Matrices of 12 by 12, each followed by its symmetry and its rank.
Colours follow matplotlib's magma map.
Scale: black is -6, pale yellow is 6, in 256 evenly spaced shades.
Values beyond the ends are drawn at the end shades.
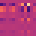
neither, rank one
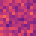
neither, full rank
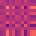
symmetric, rank one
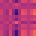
neither, rank one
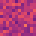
neither, full rank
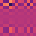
neither, rank one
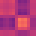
symmetric, rank one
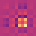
symmetric, rank one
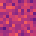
neither, full rank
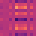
neither, rank one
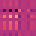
neither, rank one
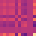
symmetric, rank one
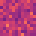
neither, full rank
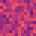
neither, full rank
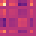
symmetric, rank one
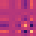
symmetric, rank one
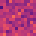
neither, full rank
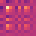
symmetric, rank one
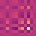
symmetric, rank one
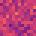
neither, full rank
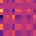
neither, rank one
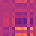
neither, rank one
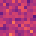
neither, full rank
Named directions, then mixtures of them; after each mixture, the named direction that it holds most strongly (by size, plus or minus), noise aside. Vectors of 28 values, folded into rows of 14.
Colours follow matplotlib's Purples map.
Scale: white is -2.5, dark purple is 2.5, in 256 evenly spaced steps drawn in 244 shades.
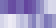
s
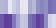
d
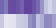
s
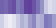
s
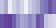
d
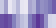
d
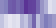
s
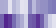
d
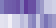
s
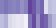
s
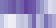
s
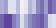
d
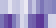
d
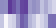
d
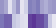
d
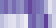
s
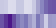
s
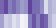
s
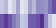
d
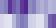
d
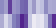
d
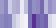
d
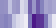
d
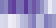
s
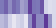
s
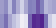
d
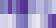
d
